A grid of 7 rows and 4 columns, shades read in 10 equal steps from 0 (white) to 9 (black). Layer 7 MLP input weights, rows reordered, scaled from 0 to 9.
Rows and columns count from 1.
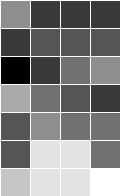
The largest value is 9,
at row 3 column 1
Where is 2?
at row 7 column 1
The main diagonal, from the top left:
4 6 5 7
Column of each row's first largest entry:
2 1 1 4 1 1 1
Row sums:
25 25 25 21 20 13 4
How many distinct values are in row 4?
4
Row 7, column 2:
1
